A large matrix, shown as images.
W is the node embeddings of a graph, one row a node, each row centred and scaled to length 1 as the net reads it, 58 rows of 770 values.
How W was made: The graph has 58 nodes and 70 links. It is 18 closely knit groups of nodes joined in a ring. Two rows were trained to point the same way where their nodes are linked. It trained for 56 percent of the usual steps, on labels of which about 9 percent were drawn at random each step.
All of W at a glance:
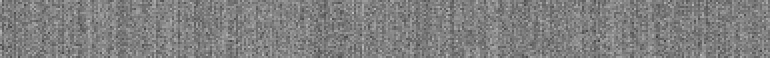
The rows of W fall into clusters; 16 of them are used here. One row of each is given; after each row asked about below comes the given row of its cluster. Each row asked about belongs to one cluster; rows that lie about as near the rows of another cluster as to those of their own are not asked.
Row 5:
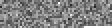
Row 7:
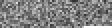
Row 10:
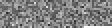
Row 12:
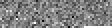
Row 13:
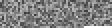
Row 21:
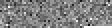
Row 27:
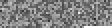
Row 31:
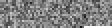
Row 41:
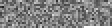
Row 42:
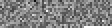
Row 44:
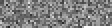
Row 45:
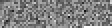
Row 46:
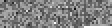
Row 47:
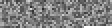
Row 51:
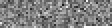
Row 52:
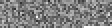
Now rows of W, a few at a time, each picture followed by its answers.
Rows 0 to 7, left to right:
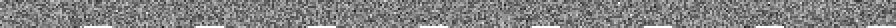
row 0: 46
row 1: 45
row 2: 51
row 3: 12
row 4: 45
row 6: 10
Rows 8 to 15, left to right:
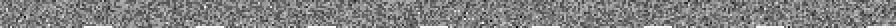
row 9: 27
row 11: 46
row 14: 7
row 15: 21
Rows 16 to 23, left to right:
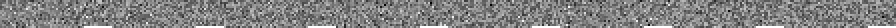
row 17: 44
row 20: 42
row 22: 27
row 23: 52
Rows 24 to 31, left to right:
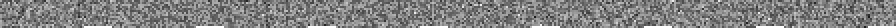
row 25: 52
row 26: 47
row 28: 41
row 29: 5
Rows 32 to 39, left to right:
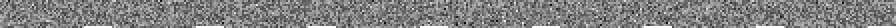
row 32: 42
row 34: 52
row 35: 31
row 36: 13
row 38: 7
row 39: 10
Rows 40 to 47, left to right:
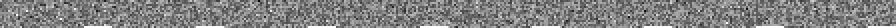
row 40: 13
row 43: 31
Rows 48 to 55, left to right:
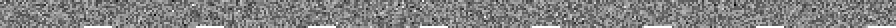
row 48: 44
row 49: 41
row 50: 5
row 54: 47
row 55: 12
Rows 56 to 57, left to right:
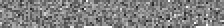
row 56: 51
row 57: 51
